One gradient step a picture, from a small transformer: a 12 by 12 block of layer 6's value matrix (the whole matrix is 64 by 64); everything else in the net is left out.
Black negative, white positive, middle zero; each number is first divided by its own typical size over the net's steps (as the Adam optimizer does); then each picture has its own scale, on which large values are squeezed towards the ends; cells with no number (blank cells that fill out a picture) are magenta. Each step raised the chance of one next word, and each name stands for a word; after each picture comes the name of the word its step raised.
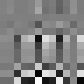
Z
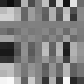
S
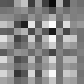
Z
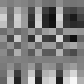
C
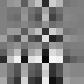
S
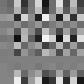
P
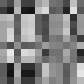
P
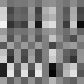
C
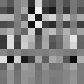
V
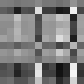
P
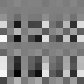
Z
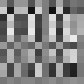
P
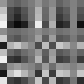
C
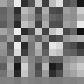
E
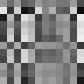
P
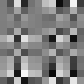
Z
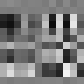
C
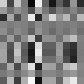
S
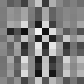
E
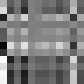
V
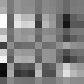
C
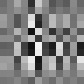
E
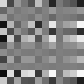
Z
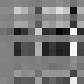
E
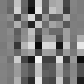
V
